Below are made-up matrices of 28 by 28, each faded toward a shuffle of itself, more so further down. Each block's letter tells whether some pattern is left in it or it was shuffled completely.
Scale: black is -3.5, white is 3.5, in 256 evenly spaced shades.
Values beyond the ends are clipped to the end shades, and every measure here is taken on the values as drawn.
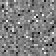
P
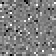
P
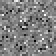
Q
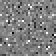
Q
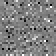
P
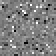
Q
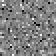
Q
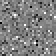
Q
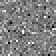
Q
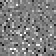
Q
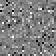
P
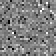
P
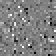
P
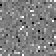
Q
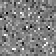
Q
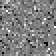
Q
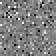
Q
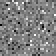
P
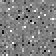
Q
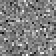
Q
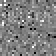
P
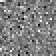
Q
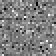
Q
